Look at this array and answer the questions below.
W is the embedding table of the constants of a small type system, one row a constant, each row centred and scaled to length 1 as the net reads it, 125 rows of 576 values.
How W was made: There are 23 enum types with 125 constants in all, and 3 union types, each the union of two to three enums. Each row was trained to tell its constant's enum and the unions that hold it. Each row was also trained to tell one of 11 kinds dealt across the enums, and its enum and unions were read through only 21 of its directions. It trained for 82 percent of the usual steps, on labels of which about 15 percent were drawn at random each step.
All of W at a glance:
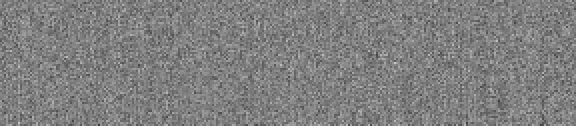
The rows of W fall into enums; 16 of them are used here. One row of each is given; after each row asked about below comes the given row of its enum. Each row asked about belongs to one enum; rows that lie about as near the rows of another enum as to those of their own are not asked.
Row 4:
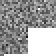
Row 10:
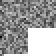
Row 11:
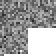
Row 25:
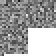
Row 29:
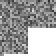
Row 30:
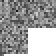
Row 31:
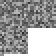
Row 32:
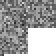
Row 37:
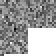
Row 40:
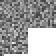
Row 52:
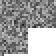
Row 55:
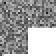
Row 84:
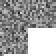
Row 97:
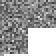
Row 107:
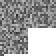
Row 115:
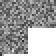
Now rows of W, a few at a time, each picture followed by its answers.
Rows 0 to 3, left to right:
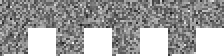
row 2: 11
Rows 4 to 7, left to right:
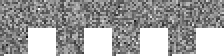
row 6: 11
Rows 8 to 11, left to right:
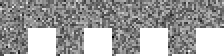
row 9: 84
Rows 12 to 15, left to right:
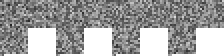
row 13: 30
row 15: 52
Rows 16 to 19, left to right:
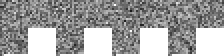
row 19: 55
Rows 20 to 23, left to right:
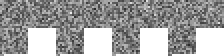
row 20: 31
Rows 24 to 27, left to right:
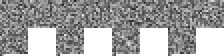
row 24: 30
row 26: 32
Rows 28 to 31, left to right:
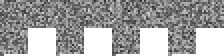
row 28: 11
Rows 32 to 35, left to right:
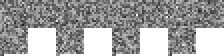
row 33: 30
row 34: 32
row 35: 37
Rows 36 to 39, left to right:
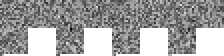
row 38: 11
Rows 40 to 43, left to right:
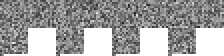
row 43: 115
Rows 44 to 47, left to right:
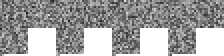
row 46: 107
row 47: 37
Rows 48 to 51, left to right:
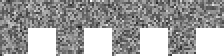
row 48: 31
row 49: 32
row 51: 107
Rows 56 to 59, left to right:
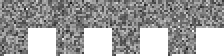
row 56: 30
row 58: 4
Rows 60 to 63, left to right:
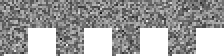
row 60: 37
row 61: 55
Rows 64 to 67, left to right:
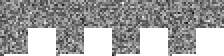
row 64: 84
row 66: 37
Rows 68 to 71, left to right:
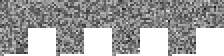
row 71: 107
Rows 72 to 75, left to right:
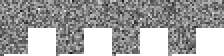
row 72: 4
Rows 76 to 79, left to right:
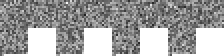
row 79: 29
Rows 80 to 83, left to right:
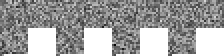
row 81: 4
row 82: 55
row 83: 30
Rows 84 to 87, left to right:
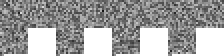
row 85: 115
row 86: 4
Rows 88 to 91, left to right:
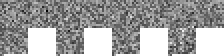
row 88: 115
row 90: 4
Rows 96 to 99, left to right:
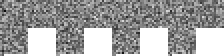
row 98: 55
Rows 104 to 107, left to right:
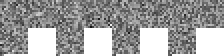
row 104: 115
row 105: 11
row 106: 37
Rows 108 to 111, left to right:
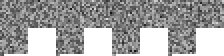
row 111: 32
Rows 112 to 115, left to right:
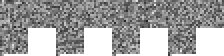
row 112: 31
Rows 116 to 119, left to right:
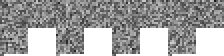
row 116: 10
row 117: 97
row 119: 29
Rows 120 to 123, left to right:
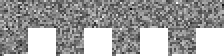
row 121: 115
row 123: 10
